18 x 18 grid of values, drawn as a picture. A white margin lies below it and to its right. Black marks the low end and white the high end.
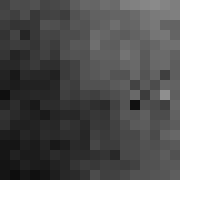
Odd patch: rougher, in the middle right. Average level on the scale: 30%. Roughest part: middle right. Slope: up to the top right. Ninth with the highest average: top right.
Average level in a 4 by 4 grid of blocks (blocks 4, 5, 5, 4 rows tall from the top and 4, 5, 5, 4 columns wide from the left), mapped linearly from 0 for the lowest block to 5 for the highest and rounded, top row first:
2345
1244
1123
0123
